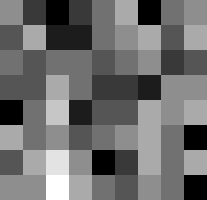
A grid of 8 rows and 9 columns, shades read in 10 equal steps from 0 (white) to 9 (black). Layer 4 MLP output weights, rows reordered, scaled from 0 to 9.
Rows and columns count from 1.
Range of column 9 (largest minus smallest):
6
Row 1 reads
4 7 9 7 5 3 9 5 4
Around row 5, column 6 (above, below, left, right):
7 4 6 3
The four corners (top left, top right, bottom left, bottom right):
4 4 4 9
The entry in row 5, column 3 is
2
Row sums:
53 46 49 50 46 44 41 40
